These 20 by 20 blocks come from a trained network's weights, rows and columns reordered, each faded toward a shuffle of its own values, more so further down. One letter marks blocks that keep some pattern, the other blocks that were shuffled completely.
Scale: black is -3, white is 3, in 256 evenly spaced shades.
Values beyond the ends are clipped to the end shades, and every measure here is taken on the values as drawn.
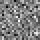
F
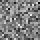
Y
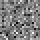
Y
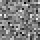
Y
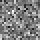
Y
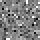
Y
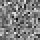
F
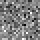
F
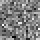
Y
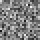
Y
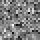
Y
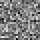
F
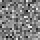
Y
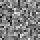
Y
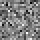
Y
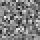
F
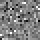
Y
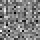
F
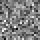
F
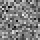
Y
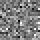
Y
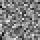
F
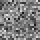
Y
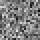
Y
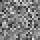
F
